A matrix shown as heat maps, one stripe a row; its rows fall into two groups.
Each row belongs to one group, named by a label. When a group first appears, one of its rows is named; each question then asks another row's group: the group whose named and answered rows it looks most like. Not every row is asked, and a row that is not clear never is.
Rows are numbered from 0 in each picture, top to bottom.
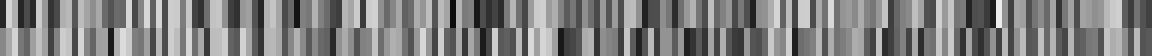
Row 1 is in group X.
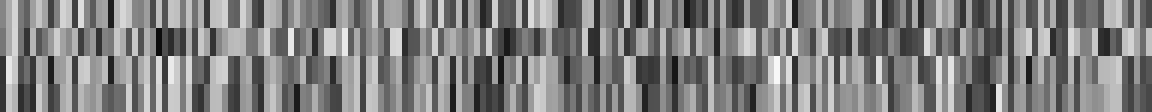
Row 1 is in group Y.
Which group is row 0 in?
X
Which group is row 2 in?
X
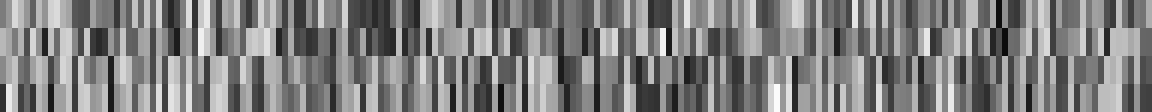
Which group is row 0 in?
Y
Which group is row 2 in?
X
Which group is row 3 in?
X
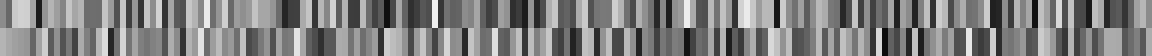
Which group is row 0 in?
Y
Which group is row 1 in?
X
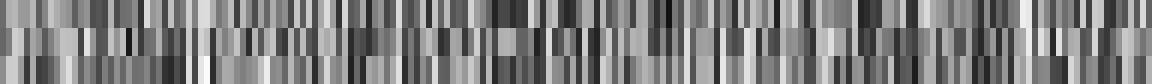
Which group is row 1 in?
Y
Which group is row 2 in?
Y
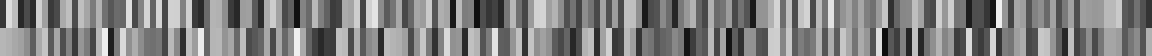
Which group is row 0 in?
X
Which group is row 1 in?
X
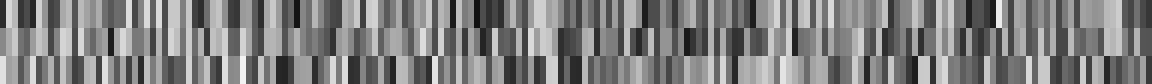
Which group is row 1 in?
X
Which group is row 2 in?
Y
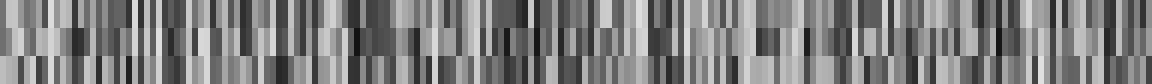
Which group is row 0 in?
Y
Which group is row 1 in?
Y
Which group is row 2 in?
Y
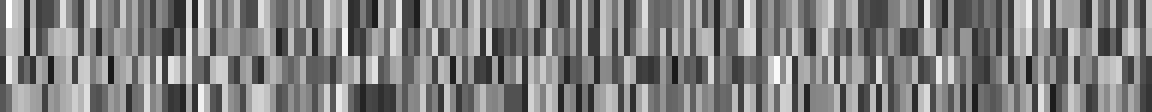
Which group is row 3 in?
Y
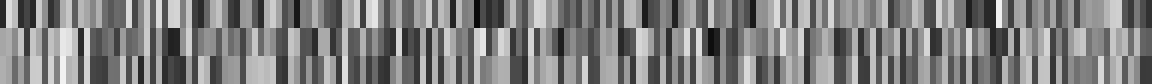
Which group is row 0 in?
X
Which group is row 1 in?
Y
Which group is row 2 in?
Y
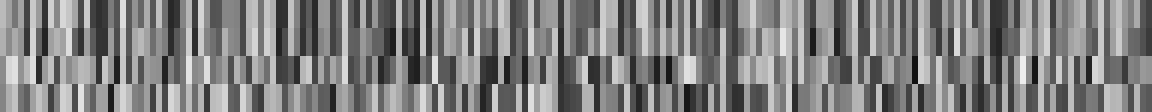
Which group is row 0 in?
Y
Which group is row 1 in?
Y
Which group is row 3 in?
X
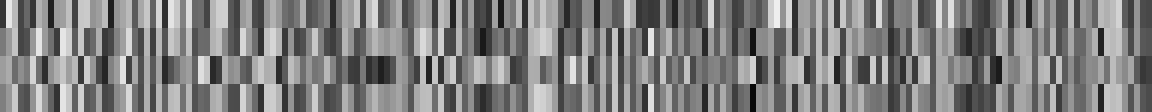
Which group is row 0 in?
X
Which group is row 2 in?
Y
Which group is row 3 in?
X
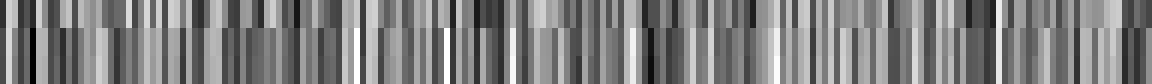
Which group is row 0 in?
X
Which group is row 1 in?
X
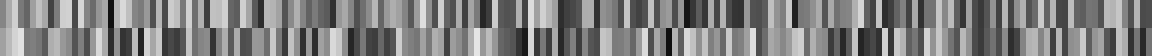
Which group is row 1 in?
Y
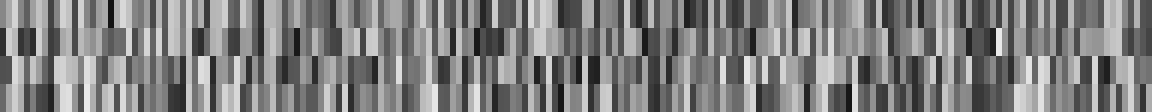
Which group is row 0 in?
X
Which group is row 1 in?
X
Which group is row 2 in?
Y
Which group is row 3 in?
Y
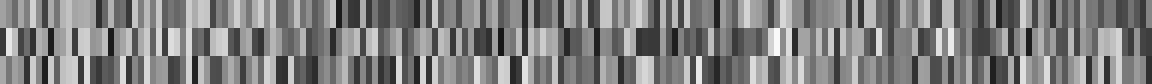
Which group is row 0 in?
Y
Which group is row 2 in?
Y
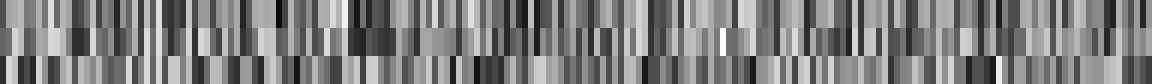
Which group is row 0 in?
Y
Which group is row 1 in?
Y
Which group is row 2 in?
X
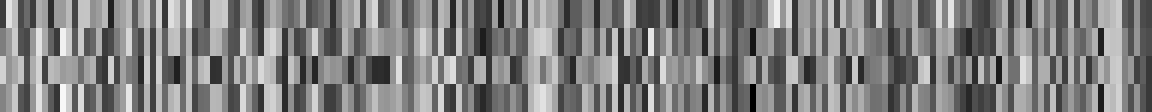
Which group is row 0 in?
X
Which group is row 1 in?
X
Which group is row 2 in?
Y
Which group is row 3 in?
X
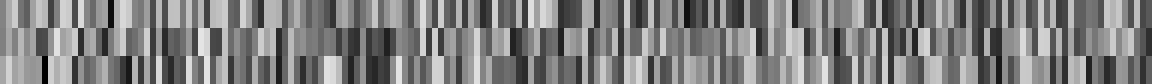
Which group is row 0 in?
X
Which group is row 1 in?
Y
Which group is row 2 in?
Y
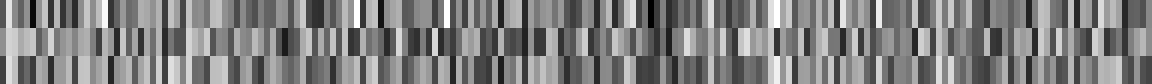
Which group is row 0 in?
X
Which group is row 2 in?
X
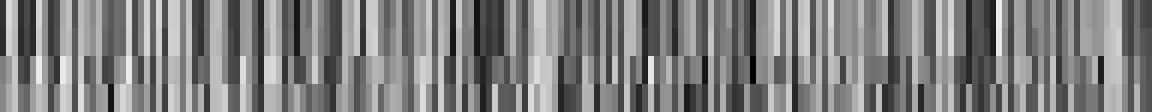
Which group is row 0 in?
X
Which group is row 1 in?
X
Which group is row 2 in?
X
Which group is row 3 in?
X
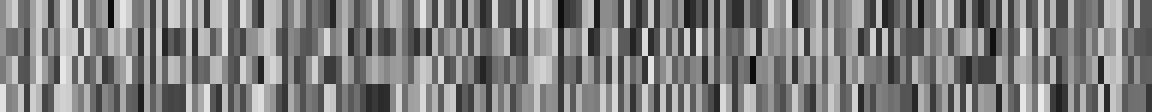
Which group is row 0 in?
X
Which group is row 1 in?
Y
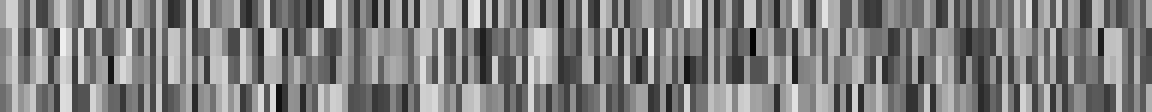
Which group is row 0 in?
Y
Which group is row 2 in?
X
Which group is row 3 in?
Y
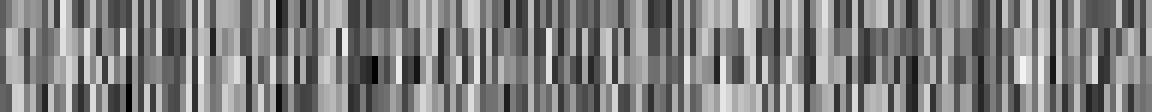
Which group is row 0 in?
Y
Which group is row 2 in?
Y
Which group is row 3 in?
Y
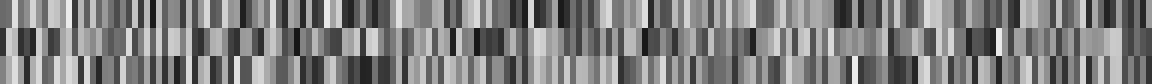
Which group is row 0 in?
Y
